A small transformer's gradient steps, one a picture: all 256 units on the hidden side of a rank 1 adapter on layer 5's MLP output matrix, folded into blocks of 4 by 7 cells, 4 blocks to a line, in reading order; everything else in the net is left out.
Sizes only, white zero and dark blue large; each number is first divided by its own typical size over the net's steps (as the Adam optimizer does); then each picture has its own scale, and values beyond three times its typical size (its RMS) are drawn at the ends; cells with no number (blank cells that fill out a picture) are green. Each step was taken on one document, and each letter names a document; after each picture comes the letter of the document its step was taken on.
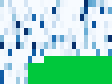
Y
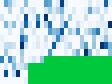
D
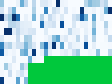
Y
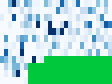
D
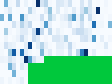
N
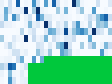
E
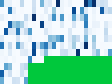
Y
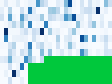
N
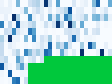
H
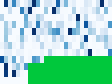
D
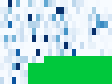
E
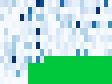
N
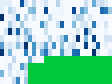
Y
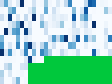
Y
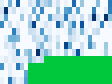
H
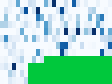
E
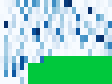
D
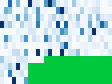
E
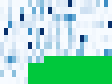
N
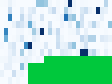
N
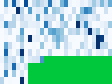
D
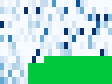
E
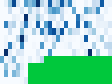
D
